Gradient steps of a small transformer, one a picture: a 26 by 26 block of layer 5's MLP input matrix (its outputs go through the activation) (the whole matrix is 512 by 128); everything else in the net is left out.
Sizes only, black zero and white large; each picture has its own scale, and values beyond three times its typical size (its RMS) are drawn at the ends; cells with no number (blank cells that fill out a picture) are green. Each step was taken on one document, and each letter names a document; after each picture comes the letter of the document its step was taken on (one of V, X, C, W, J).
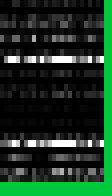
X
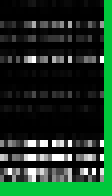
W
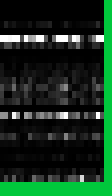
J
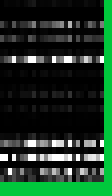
W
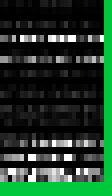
X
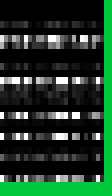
J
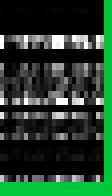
J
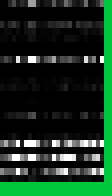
W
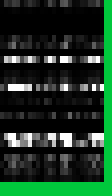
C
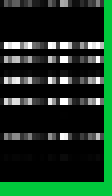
C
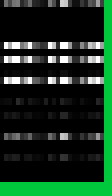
C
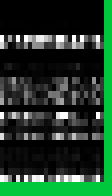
J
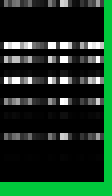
C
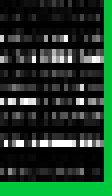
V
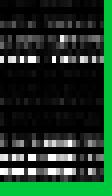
X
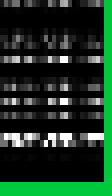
C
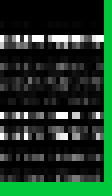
J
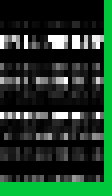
J
